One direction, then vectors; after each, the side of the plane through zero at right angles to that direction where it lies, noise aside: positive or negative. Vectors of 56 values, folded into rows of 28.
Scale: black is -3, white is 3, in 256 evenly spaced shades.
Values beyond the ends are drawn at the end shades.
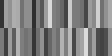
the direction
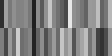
positive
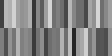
positive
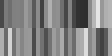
positive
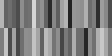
negative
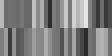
negative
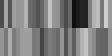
positive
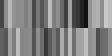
positive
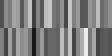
positive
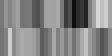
positive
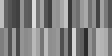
negative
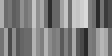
negative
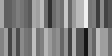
negative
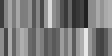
positive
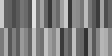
negative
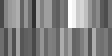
positive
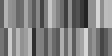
positive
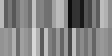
negative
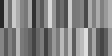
positive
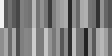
negative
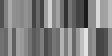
positive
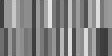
positive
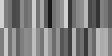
negative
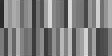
positive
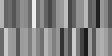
negative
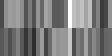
positive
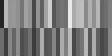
positive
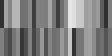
positive
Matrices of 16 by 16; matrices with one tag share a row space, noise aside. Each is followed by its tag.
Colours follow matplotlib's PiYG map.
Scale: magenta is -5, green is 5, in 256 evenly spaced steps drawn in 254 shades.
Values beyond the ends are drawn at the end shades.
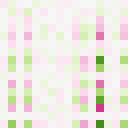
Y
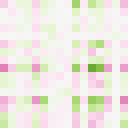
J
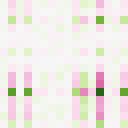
Y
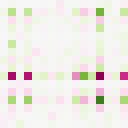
Y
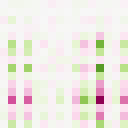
Y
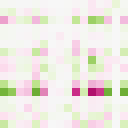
J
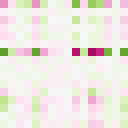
J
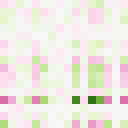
J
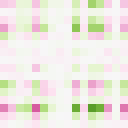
J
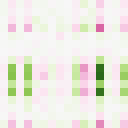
Y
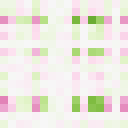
J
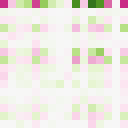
J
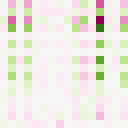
Y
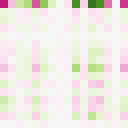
J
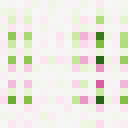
Y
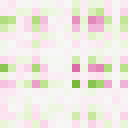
J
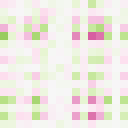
J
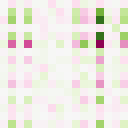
Y
